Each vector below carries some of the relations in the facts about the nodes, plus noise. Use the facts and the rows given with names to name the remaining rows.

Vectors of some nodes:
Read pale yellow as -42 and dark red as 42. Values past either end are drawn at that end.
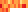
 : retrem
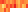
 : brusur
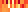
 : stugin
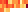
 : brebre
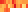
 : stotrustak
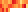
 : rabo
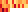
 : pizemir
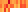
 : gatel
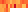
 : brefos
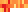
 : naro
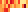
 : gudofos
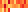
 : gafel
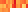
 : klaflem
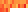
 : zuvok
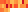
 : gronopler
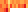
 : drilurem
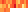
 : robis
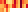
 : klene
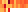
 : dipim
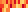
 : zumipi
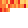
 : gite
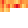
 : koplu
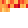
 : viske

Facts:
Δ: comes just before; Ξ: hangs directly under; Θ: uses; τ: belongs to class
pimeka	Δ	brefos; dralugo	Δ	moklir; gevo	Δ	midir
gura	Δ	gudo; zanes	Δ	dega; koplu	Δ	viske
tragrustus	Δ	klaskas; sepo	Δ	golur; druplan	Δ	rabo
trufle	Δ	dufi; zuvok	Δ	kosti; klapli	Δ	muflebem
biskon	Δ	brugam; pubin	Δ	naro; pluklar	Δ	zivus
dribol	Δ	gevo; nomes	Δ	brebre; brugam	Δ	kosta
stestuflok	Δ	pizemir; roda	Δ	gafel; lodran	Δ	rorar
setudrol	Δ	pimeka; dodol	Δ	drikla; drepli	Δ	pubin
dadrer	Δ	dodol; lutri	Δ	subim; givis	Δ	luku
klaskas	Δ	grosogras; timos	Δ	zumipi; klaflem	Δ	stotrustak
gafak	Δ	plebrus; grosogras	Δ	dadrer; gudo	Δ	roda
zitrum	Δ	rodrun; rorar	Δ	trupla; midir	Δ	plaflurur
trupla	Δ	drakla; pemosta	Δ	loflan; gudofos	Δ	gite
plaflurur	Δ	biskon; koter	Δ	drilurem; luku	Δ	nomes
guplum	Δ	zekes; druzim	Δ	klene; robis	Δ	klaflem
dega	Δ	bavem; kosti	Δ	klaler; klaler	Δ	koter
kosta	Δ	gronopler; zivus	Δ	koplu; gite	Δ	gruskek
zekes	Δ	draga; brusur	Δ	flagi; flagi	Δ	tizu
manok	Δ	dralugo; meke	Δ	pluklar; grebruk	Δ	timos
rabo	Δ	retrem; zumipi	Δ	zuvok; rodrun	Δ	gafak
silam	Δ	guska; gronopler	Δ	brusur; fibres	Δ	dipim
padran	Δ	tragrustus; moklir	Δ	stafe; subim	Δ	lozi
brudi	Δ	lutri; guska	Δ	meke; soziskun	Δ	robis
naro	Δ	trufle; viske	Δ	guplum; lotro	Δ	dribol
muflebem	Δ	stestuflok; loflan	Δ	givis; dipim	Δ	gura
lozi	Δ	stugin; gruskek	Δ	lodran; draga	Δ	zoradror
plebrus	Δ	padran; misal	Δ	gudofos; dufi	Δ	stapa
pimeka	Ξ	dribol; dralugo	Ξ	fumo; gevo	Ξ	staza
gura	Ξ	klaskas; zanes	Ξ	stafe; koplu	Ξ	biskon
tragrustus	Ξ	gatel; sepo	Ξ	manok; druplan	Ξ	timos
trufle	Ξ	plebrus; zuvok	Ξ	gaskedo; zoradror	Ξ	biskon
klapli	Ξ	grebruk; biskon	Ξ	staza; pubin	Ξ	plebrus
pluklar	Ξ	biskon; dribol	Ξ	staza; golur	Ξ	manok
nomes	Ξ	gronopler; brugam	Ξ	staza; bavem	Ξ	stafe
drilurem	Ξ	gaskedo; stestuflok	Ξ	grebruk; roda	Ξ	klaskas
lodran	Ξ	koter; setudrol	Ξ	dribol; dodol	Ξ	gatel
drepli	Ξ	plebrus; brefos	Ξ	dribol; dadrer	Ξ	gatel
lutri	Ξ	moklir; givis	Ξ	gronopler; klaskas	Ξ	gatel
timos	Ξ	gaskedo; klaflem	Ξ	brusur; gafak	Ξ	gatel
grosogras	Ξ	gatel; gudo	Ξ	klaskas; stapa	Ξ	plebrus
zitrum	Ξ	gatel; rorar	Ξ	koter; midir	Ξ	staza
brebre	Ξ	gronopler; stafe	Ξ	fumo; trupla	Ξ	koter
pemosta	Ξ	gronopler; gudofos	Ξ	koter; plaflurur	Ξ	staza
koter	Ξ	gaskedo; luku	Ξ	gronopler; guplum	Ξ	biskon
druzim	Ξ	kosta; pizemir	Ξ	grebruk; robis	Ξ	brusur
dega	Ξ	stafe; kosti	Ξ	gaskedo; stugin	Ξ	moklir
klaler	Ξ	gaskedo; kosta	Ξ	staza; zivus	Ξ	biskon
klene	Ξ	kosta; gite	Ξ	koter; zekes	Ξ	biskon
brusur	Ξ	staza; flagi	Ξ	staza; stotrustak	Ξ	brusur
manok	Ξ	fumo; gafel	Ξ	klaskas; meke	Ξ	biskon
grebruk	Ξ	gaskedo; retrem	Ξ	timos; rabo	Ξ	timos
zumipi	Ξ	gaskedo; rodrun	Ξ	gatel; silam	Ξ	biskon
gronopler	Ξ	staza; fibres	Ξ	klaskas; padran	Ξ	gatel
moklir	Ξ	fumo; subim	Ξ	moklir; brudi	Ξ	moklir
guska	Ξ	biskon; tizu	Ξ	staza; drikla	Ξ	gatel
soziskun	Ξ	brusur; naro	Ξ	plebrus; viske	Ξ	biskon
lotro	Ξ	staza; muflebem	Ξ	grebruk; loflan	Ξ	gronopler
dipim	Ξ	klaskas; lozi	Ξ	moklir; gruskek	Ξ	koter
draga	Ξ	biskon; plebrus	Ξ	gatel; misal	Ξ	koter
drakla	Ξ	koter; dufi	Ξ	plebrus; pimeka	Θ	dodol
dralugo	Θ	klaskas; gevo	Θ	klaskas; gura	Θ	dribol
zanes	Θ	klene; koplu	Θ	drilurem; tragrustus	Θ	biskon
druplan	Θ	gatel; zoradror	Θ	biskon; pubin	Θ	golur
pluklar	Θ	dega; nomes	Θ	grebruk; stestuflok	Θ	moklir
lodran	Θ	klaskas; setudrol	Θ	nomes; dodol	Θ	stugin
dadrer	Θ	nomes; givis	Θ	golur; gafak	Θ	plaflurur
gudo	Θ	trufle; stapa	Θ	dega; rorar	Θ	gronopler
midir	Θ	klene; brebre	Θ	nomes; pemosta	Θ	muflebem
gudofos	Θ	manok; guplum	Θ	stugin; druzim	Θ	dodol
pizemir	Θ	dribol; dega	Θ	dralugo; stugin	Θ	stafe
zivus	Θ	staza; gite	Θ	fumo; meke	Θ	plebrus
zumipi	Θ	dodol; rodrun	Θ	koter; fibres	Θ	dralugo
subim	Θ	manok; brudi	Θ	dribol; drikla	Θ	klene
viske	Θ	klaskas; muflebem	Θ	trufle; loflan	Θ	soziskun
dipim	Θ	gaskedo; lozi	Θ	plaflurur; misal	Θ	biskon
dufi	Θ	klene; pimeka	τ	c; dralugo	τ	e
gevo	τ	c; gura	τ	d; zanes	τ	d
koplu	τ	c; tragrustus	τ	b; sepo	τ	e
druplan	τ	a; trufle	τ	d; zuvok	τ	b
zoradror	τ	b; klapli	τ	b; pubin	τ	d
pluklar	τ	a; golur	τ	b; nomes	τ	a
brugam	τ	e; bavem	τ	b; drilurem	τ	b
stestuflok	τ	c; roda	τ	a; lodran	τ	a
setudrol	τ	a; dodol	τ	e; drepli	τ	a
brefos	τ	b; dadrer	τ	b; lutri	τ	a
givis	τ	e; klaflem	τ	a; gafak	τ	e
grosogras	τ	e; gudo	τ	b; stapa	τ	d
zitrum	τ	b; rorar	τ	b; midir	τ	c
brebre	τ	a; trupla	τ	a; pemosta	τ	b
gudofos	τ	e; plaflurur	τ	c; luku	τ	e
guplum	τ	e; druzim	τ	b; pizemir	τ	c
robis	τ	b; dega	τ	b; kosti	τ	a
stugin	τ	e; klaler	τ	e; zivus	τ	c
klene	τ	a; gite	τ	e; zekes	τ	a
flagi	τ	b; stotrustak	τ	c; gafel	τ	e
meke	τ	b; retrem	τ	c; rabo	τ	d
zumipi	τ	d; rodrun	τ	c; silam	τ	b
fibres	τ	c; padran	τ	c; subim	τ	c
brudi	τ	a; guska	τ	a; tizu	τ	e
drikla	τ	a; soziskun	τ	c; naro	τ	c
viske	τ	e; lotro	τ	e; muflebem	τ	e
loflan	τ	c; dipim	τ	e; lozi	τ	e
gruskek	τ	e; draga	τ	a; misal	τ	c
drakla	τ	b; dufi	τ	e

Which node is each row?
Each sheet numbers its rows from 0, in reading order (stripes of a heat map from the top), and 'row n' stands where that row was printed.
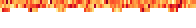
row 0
subim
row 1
givis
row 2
zoradror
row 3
pemosta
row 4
guplum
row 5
druplan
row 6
pubin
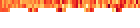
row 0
klaler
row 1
sepo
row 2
lozi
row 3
manok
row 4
stapa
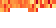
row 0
grosogras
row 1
gura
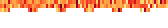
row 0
roda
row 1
klapli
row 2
dufi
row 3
druzim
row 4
dega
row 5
trufle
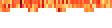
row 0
drikla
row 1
pimeka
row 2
lutri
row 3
soziskun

